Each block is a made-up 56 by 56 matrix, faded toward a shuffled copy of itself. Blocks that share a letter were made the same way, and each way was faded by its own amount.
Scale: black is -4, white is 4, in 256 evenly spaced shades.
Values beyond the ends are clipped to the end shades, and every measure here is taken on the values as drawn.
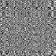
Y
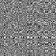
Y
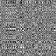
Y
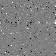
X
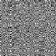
Y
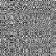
Y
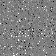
X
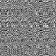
Y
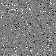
X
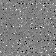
X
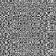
Y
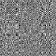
Y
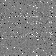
X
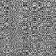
Y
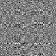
Y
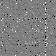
X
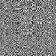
Y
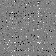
X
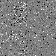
X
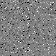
X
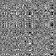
Y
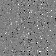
X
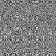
Y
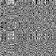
Y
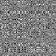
Y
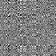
Y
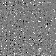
X
